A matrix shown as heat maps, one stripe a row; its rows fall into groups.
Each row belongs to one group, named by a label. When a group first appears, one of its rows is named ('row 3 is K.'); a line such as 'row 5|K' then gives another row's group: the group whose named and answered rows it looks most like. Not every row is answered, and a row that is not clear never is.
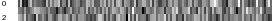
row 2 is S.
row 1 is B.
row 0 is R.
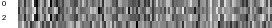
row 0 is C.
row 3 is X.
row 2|C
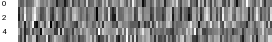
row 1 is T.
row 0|B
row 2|T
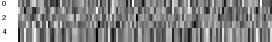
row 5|T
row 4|T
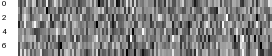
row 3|T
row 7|S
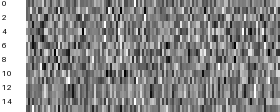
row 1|X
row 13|B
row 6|R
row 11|S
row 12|B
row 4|X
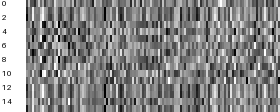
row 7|R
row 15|T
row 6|B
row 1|T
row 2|T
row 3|C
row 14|S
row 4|R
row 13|T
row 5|C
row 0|R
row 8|C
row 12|T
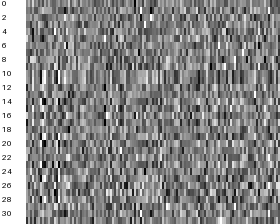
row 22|S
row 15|T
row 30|B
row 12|T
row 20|C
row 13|B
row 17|T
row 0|S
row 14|C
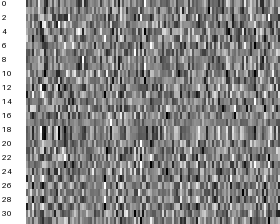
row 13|T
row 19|C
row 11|X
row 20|B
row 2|B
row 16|R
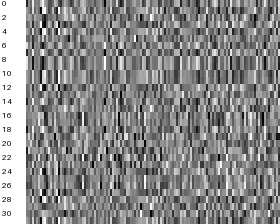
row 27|C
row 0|T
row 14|T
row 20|X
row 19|S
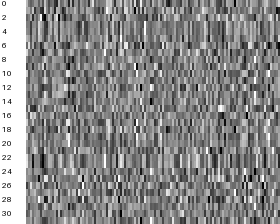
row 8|B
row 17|S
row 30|X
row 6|S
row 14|B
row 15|R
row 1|S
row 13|B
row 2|C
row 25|X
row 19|S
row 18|R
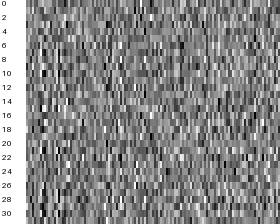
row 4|X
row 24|R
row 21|C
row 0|B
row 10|C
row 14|B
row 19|B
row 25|S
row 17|X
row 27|C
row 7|C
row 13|X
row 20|S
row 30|C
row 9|T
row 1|S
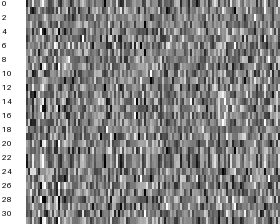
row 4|C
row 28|C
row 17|R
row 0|T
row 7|X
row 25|B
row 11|B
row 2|B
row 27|X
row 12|T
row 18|S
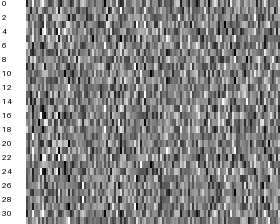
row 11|R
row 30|T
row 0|T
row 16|C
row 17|X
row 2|B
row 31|S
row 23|B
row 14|R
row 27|R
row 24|C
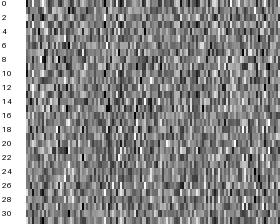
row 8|C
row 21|B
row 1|B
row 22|X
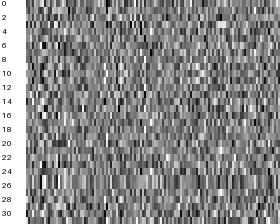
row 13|X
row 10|S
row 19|S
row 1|B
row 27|R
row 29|B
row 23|C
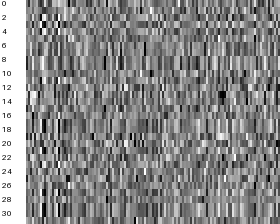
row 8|T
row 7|X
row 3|C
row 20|S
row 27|C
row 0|B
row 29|C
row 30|C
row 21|C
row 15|T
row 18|C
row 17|C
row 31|S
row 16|R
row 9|T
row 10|B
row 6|X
